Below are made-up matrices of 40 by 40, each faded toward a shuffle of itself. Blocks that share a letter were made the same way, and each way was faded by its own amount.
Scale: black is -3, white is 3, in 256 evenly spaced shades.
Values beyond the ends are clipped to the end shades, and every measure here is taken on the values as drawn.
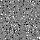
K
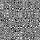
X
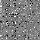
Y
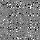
Y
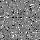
K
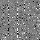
Y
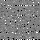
K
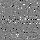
K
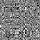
X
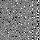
Y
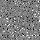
K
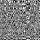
X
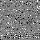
K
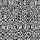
X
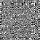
X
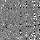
Y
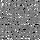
K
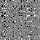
Y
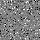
K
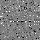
K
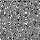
K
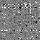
Y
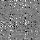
Y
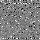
K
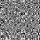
X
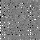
Y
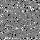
K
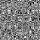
X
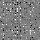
Y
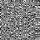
X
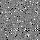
K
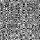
X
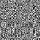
X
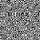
X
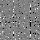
Y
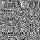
X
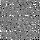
Y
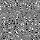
K
